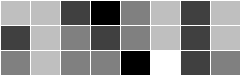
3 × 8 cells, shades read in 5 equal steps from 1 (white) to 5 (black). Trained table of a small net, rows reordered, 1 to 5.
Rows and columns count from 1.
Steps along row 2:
down up up down down up down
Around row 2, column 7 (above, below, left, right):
4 4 2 2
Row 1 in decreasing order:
5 4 4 3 2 2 2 2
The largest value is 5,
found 2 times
